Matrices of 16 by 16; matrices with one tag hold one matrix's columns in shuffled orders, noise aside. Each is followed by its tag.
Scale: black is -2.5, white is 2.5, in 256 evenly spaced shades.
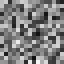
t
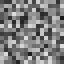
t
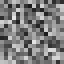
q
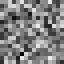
t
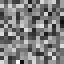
t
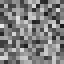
q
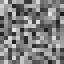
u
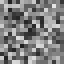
t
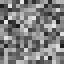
q
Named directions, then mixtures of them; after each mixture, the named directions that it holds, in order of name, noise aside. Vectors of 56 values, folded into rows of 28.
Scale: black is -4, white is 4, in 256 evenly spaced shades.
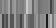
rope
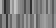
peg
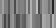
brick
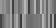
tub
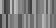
peg, tub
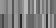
rope, tub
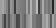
brick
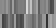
brick, rope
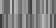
peg, tub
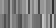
brick, tub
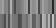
brick, tub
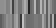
tub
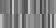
tub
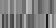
rope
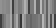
tub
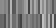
brick, tub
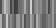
peg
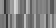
peg, rope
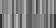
brick, tub
